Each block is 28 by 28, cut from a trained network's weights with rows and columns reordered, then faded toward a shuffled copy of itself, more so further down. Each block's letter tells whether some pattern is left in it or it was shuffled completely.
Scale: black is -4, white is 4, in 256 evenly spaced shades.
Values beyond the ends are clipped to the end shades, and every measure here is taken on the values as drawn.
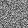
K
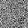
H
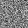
K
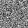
K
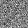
K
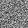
K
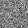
K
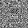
H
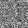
H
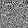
H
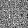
H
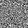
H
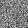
K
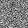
K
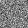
K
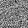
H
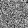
K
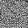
H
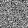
K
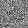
K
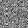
H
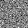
K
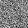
K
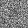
K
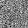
H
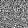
H
